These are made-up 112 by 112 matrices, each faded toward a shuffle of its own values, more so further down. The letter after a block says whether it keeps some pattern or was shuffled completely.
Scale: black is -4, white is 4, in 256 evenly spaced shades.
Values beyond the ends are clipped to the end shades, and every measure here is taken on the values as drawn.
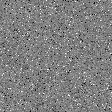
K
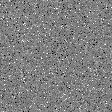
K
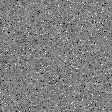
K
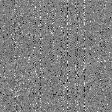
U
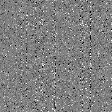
U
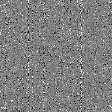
U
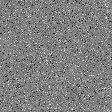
K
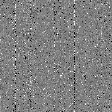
U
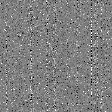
U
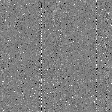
U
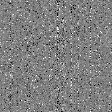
U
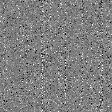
U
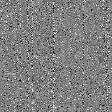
U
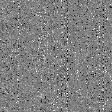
U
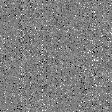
U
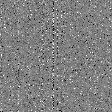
U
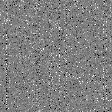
U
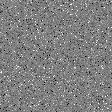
K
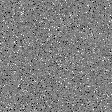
K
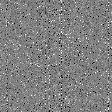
U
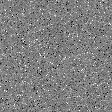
K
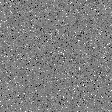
K
